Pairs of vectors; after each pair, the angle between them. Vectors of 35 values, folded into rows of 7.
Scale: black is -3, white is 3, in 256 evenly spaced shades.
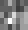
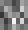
orthogonal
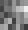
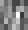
orthogonal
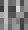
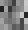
partly aligned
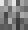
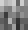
nearly parallel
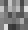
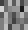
partly aligned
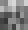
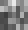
nearly parallel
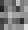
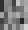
nearly parallel
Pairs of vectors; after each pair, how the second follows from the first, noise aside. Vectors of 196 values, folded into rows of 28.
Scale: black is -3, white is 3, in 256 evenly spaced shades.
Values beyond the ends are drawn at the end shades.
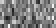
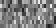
wrapped around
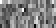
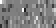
partly zeroed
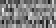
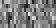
shuffled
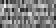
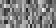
shuffled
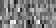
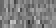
shrunk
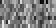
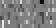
partly zeroed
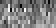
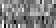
wrapped around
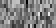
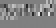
partly zeroed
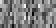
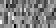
shuffled
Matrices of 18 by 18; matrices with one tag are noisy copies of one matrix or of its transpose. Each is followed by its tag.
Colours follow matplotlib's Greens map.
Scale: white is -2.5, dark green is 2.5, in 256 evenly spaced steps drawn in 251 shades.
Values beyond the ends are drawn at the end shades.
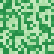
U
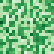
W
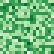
U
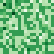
U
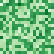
U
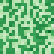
W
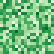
U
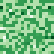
W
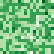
U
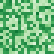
U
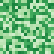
U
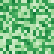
U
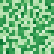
W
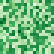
W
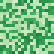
W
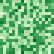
W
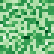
W
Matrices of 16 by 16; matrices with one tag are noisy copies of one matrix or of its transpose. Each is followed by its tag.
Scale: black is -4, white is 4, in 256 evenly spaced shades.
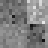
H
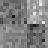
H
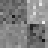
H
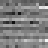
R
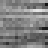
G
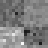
H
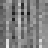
R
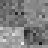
H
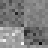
H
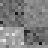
H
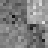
H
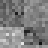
H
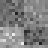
H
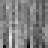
G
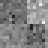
H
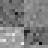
H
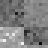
H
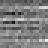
R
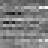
R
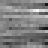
G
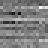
R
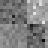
H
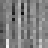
R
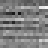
R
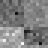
H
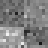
H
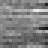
G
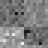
H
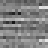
R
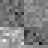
H
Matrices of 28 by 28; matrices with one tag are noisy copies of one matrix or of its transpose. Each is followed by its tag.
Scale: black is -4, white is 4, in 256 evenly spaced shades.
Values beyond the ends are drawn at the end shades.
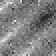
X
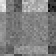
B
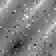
X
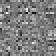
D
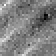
X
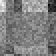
B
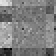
B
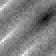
X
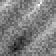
X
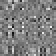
D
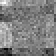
B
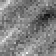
X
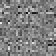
D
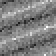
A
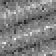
A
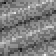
A
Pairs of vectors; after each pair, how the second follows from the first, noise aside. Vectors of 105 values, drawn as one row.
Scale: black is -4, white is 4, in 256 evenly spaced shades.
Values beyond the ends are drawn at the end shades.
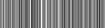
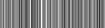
copied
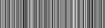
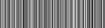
copied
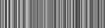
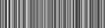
copied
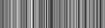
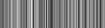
copied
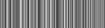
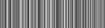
copied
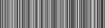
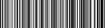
scaled up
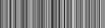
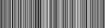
shuffled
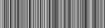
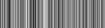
shuffled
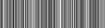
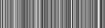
shuffled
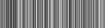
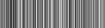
copied
